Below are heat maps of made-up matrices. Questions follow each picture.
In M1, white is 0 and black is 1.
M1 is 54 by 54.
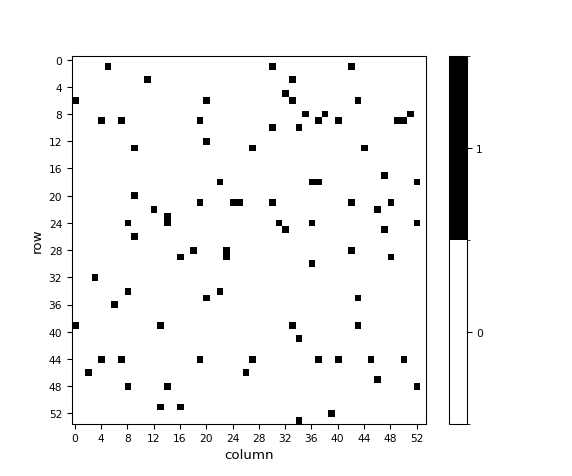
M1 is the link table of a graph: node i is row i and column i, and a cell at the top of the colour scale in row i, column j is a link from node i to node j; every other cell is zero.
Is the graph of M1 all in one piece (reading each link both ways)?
no
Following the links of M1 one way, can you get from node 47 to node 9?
yes
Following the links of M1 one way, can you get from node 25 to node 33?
yes
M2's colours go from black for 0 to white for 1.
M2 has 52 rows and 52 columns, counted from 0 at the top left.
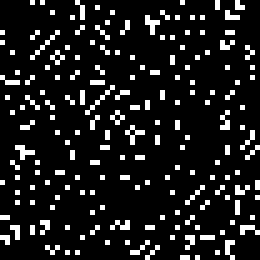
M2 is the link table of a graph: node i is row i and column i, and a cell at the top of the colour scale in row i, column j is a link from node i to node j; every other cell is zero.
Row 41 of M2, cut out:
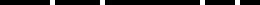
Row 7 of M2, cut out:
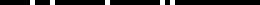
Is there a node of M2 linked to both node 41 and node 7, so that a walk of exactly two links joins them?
yes
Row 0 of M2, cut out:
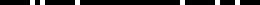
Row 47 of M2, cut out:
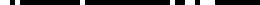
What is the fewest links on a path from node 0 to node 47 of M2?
1
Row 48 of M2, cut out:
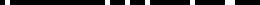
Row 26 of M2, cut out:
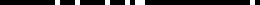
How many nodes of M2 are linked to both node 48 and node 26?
2
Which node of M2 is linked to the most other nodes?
node 45
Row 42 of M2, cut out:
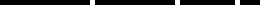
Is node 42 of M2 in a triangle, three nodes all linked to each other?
no
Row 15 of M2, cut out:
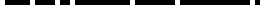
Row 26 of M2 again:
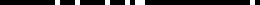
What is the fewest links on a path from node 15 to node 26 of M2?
1
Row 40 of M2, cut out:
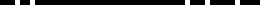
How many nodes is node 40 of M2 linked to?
5
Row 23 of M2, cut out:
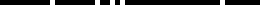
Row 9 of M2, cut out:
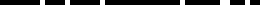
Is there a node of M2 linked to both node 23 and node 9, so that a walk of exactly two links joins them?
yes
